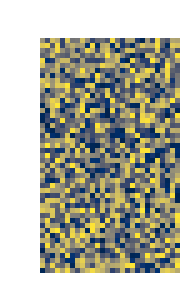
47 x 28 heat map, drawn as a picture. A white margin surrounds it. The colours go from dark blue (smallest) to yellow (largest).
Grain: fine. Mirror symmetry: none. Seam: none. Histogram: flat. Average level on the scale: 50%. Stripes: none. Slope: none.
